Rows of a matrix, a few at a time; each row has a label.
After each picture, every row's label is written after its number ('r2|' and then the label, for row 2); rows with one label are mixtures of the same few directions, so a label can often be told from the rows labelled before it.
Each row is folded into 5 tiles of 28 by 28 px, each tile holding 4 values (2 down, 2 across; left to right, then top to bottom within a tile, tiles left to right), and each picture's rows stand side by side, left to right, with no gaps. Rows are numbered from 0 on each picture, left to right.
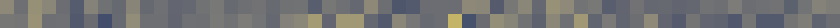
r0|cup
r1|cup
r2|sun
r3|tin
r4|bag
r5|sun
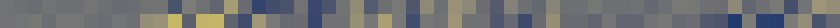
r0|sun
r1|sun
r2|cup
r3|cup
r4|sun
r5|sun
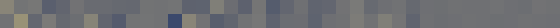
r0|bag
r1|tin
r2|cup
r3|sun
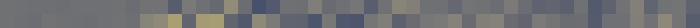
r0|tin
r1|sun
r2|sun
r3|sun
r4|cup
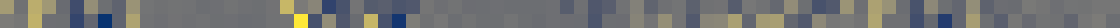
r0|cup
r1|cup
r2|bag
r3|bag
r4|cup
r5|sun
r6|cup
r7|bag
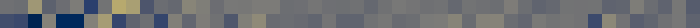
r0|sun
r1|bag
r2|sun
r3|sun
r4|tin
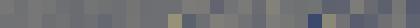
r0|cup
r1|tin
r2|tin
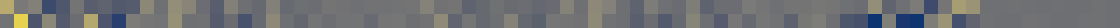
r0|bag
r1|cup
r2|bag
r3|bag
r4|cup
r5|bag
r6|sun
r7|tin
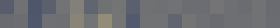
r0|cup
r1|tin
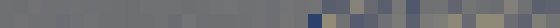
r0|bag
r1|tin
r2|tin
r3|sun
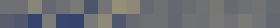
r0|sun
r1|cup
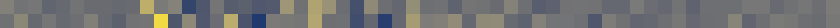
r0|bag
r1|bag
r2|cup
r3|sun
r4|tin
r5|tin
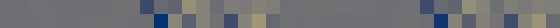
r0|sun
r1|bag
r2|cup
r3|bag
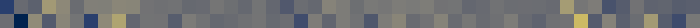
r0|bag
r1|tin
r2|bag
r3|bag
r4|bag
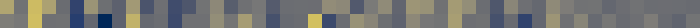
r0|cup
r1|cup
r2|tin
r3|cup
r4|bag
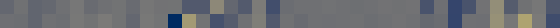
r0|cup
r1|tin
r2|bag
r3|cup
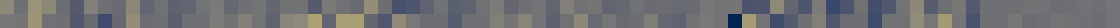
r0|cup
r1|cup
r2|sun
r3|cup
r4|bag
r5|tin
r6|cup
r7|tin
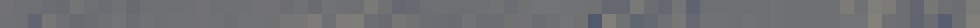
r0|tin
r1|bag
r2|sun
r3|sun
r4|tin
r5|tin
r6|cup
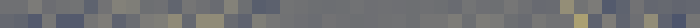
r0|sun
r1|sun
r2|tin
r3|sun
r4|bag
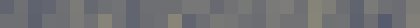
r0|cup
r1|tin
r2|cup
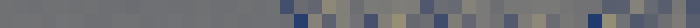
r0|sun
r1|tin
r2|bag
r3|bag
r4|tin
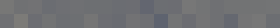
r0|bag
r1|bag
